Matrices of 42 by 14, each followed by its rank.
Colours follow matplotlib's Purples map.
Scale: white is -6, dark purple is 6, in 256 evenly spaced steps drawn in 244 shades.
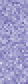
full rank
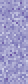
full rank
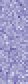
full rank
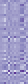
two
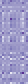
two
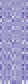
two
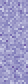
full rank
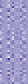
two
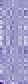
two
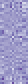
three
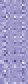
three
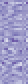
three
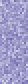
full rank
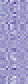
three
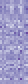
three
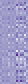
two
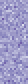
full rank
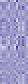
two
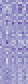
three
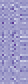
three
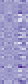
two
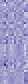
three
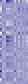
two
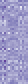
three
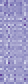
three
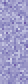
full rank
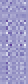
two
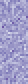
full rank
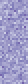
full rank
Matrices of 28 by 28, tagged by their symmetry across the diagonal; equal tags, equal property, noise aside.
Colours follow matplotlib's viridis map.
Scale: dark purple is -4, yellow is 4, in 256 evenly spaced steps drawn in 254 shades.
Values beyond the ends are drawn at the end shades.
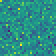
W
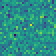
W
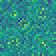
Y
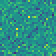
Y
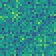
Y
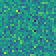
W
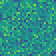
Y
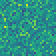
Y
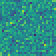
Y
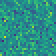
W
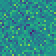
Y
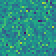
W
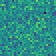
W
